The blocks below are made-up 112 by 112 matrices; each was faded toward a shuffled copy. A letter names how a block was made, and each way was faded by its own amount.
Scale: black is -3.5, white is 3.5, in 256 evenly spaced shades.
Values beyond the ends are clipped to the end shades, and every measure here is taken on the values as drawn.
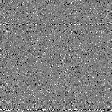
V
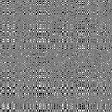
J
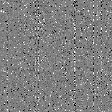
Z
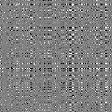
J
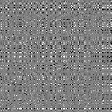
J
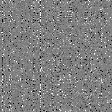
Z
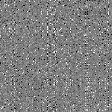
Z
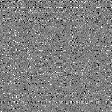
V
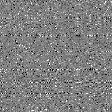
V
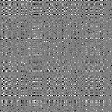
J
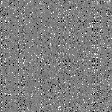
Z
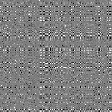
J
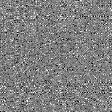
V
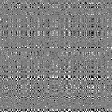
J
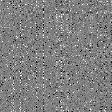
Z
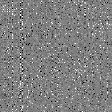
Z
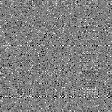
V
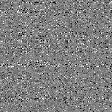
V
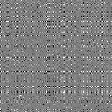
J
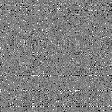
V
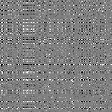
J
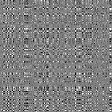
J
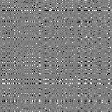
J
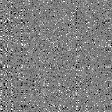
Z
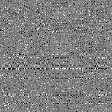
V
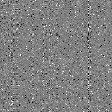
Z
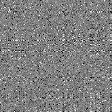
V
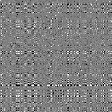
J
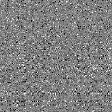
V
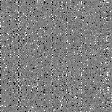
Z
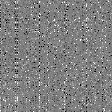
Z
